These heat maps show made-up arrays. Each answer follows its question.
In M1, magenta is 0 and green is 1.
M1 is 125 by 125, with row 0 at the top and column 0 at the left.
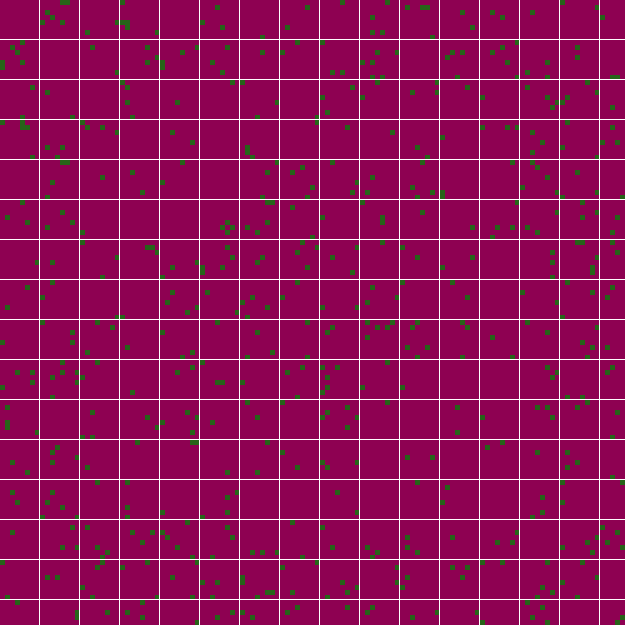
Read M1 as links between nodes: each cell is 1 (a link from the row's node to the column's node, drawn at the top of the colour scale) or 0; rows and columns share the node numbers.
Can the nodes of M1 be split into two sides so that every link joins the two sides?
no
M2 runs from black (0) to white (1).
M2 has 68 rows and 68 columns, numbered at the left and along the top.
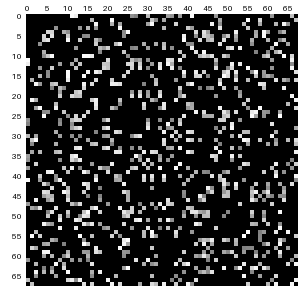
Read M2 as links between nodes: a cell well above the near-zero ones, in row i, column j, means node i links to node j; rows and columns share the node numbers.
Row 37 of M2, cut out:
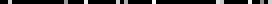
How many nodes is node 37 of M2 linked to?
11
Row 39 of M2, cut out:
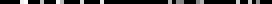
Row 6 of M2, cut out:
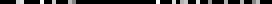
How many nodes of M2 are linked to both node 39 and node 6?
5
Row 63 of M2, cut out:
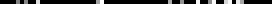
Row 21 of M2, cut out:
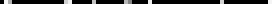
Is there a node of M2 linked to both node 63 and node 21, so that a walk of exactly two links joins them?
no
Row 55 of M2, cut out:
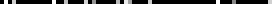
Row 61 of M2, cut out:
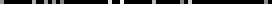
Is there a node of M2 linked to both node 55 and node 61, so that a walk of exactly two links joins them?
yes
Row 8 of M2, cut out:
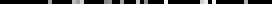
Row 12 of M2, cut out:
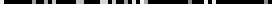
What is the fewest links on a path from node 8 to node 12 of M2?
1
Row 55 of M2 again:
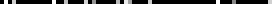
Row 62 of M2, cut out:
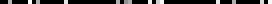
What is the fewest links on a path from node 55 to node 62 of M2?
2
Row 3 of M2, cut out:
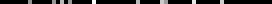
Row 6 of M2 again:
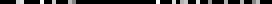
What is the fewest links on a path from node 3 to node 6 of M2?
2
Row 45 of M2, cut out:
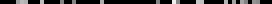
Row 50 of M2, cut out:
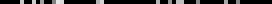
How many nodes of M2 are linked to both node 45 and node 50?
8
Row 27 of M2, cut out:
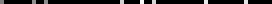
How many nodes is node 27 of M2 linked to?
8
